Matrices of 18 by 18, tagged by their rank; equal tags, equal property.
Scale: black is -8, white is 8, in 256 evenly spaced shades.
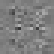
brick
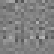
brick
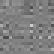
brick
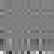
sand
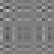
sand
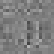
brick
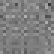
brick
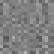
brick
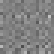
brick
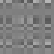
sand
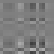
sand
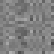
brick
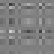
sand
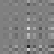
sand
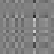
sand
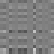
sand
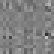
brick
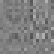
brick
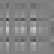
sand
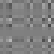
sand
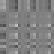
sand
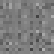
brick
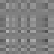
sand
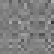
brick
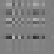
sand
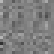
brick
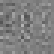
brick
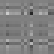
sand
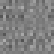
brick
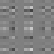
sand
